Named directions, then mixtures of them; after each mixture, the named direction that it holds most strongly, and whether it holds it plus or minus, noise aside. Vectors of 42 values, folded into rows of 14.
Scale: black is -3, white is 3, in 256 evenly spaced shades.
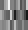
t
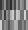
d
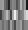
t, minus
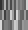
d, plus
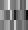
t, plus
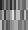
d, plus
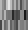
d, minus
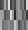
t, plus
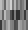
d, minus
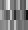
t, plus
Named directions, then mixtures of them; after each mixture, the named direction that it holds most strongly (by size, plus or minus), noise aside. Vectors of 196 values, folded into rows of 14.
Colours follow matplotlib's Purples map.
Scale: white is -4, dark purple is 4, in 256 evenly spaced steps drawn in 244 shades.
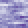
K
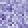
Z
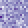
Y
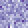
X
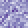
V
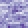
K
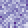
X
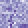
Z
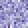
X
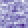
K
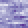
K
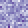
X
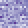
Y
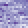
K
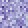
Y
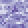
K
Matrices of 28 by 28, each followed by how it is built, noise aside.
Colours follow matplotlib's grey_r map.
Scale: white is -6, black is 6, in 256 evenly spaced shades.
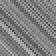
Toeplitz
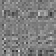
low rank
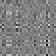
low rank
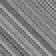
Toeplitz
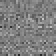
low rank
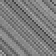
Toeplitz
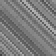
Toeplitz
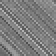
Toeplitz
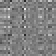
low rank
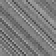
Toeplitz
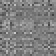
low rank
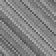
Toeplitz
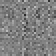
low rank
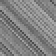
Toeplitz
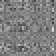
low rank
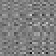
low rank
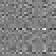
low rank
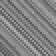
Toeplitz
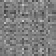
low rank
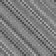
Toeplitz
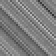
Toeplitz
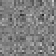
low rank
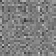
low rank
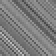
Toeplitz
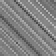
Toeplitz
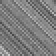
Toeplitz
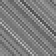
Toeplitz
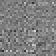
low rank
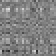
low rank
